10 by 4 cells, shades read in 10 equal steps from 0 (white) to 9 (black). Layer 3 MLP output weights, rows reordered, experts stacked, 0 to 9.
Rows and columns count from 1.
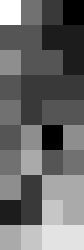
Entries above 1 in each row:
3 4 4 4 4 4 4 4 4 2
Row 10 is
3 2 1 1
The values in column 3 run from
1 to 9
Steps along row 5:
up down same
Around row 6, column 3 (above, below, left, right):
6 6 4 4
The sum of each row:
21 28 24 27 24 23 19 17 20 7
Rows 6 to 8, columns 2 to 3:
4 9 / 3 6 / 7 3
